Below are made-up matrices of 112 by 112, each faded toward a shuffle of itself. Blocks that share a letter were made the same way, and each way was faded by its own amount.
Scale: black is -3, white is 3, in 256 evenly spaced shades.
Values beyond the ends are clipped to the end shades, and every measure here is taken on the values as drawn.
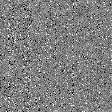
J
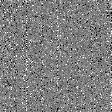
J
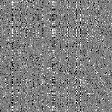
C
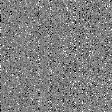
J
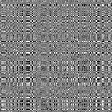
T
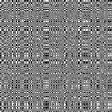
T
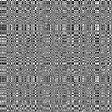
T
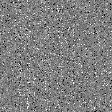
J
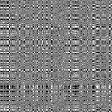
T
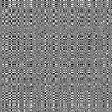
T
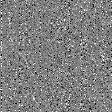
J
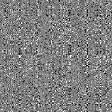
C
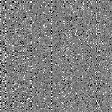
C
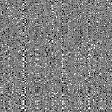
C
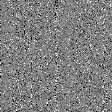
J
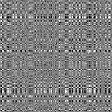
T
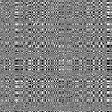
T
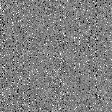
J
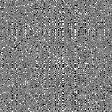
C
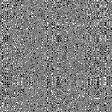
C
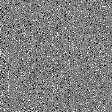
J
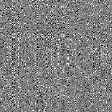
C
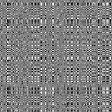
T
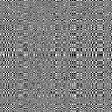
T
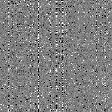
C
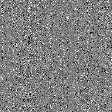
J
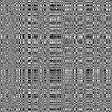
T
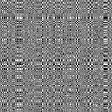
T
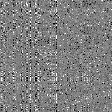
C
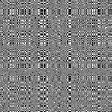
T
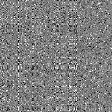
C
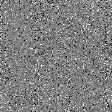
J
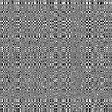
T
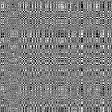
T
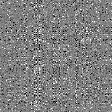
C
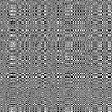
T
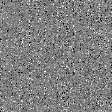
J
